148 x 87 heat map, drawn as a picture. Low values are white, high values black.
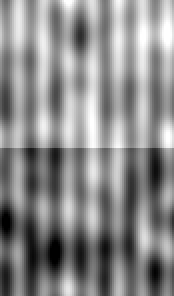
Ninth with the highest average: bottom left. Stripes: upright, repeating 7 times. Seam: horizontal, 50% of the way down, the bottom part higher. Mirror symmetry: none.
